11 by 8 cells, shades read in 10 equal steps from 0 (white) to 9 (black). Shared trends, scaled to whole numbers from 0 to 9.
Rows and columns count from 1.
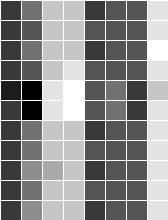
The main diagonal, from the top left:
7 6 2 1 6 5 6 1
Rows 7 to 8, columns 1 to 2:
7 5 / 7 5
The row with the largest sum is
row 5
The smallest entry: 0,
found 3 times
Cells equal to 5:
7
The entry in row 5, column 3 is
1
